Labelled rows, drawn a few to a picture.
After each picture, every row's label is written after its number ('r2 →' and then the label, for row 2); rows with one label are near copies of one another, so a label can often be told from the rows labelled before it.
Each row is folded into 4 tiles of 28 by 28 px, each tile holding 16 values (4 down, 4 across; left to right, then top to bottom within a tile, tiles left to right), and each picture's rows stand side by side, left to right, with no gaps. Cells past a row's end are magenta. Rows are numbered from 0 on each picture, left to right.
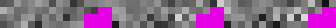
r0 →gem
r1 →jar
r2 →jar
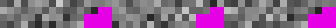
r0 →gem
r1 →jar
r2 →gem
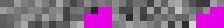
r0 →gem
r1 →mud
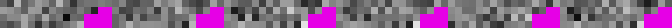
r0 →gem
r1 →mud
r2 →mud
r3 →mud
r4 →jar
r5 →mud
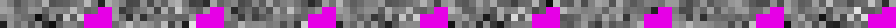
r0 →jar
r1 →mud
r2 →mud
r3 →jar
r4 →jar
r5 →gem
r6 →mud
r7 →jar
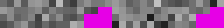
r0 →gem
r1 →jar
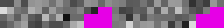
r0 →gem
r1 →mud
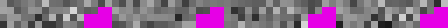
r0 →jar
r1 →gem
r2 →mud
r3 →jar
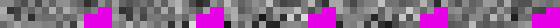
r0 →mud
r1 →mud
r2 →jar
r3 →jar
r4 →gem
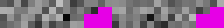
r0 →gem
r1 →jar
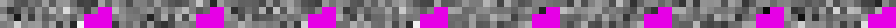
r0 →mud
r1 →jar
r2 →mud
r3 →mud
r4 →gem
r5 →gem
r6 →gem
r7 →mud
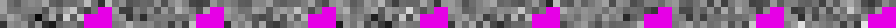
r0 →jar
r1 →mud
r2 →jar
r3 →jar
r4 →jar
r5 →gem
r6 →mud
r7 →mud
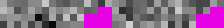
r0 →jar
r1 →mud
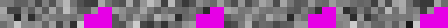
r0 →mud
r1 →gem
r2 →gem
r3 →mud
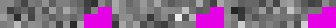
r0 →mud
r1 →jar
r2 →mud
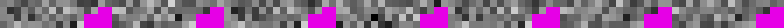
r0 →mud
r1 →gem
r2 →mud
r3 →jar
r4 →mud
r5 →gem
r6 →gem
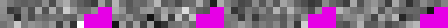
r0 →mud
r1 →jar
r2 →mud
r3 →gem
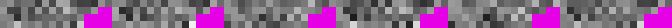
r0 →mud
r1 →mud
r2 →jar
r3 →mud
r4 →jar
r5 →mud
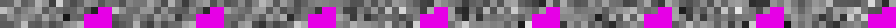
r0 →gem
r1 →gem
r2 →gem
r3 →mud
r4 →mud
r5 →jar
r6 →mud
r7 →jar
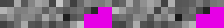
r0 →gem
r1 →gem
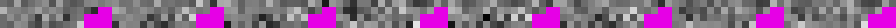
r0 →gem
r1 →jar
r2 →jar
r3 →mud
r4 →jar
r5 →jar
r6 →mud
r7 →mud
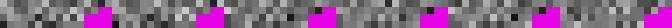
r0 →jar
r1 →jar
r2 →gem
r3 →gem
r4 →gem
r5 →mud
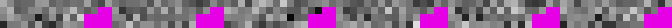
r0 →jar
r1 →mud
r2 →gem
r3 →mud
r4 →mud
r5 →jar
